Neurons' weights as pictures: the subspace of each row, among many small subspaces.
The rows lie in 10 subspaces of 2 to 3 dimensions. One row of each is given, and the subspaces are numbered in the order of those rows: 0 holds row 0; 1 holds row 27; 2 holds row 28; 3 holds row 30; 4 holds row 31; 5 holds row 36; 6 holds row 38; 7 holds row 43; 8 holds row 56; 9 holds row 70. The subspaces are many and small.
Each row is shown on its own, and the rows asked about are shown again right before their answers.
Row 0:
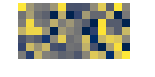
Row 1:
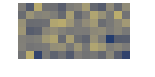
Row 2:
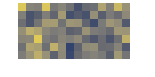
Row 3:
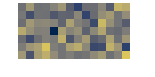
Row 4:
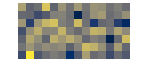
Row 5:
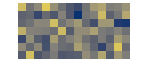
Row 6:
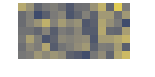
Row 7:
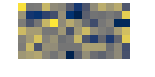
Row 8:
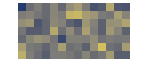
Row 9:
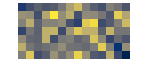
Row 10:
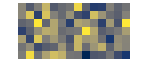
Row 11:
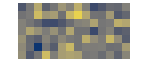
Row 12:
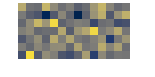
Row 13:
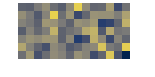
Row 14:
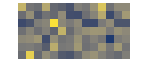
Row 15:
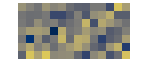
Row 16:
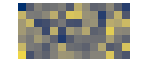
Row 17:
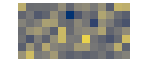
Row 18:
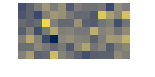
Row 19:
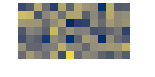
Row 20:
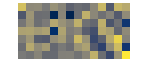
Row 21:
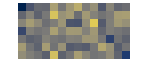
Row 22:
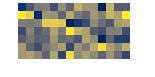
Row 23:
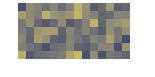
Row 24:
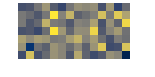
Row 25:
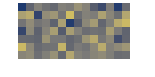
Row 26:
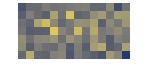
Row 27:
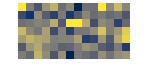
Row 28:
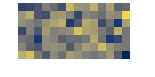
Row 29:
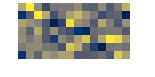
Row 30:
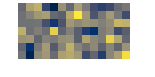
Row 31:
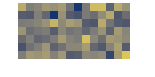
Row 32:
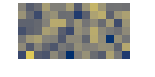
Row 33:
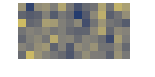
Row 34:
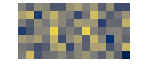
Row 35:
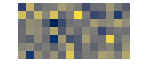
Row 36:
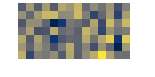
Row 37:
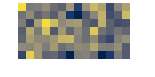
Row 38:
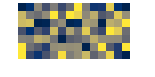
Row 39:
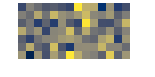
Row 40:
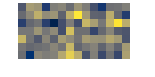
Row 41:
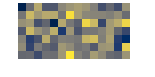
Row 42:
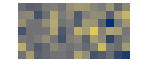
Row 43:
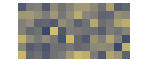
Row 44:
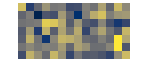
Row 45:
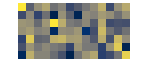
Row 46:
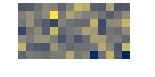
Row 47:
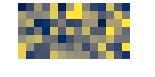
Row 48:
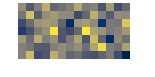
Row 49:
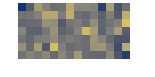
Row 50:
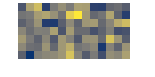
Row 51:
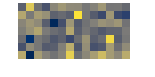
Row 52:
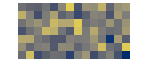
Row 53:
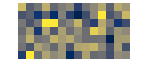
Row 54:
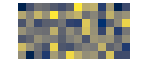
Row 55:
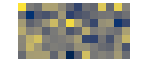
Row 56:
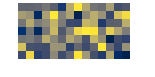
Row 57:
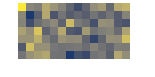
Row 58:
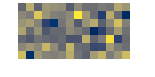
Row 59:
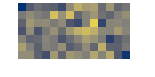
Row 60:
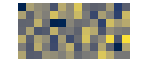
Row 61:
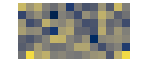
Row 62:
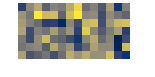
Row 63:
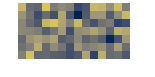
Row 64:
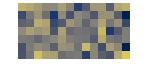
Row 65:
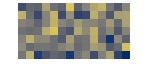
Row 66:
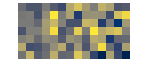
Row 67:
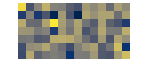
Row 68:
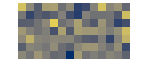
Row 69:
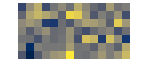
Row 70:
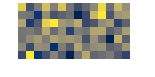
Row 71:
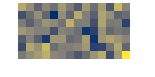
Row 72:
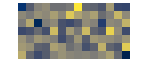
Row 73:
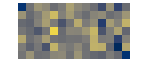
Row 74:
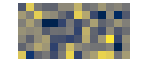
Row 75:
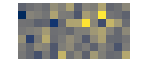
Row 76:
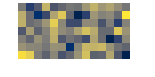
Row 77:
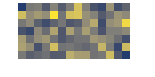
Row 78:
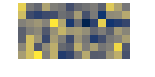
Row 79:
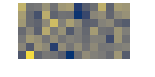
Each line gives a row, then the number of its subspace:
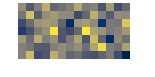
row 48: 7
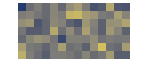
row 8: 6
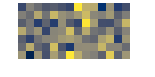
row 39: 9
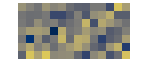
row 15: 7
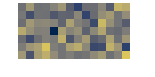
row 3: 7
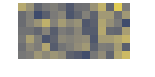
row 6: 5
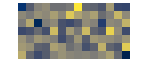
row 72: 6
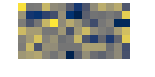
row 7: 2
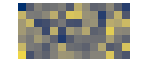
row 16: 6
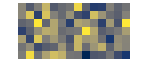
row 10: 7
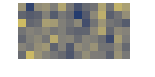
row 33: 9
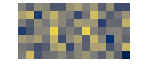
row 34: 7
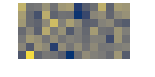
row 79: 9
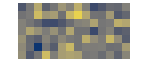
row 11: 3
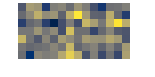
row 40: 3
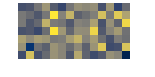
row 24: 0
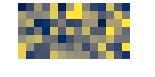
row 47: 6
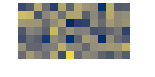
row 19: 1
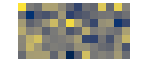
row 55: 2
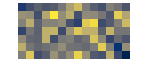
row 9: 8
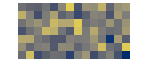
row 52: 9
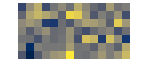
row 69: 2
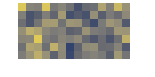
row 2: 2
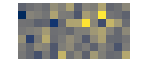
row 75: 1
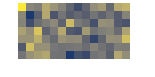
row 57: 2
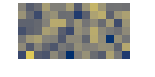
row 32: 9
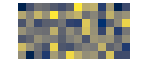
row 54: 9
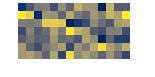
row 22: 1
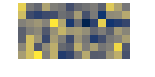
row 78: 1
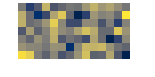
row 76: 2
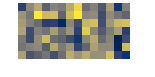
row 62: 5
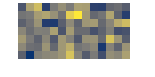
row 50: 3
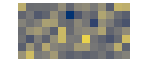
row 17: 7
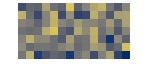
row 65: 9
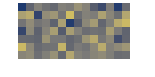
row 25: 1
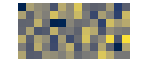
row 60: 5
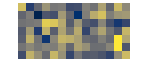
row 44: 5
